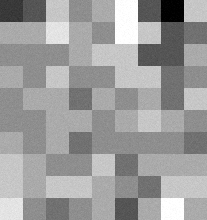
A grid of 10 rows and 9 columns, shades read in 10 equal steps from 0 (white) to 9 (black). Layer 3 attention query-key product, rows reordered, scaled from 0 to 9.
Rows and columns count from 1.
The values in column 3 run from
1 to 5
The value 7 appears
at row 1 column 1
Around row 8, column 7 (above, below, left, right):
4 5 5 3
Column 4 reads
4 3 3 4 5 3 5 4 2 4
